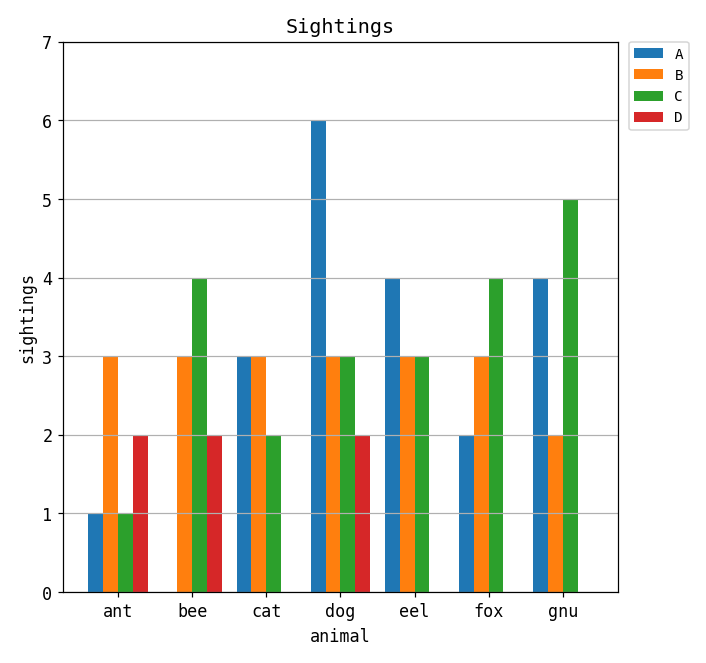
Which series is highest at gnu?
C
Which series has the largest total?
C
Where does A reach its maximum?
dog
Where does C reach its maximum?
gnu
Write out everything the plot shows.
Title: Sightings
x-axis: animal, ticks ant bee cat dog eel fox gnu
y-axis: sightings, ticks 0 1 2 3 4 5 6 7
Legend: A, B, C, D
Values:
A: 1 0 3 6 4 2 4
B: 3 3 3 3 3 3 2
C: 1 4 2 3 3 4 5
D: 2 2 0 2 0 0 0
